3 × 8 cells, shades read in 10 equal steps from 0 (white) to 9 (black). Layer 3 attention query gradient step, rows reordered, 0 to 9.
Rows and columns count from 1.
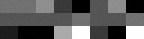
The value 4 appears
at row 1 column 3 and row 1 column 7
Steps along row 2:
same same same down up same down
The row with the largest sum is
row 1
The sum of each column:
19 20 19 16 14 19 19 14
